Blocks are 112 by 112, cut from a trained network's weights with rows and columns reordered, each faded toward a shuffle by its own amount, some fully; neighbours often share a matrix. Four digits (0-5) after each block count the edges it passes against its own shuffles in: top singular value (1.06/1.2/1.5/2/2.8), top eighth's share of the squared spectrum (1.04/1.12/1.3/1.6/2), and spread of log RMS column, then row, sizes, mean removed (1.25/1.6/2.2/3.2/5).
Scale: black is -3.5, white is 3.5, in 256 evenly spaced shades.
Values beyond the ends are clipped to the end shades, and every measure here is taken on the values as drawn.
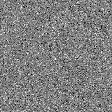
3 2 0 0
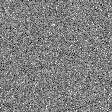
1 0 0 0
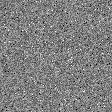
0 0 0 0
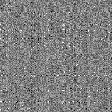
4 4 1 2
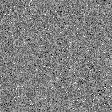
1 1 0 0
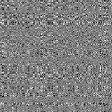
5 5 3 4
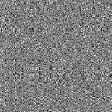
4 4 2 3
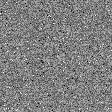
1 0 0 0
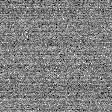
3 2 1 0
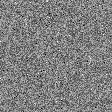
0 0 0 0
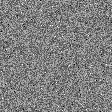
0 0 0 0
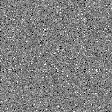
3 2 1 1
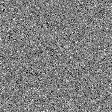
1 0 0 0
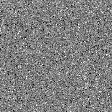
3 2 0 0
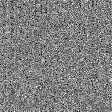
3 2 0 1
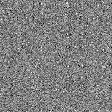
3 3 0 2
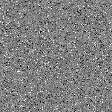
2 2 1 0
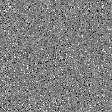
3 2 2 1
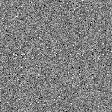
3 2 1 1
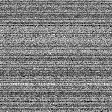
5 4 1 3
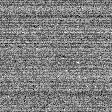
4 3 0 2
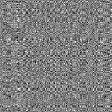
5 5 3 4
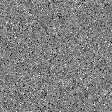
2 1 0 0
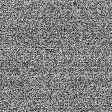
2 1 0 0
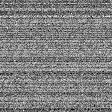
5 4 1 3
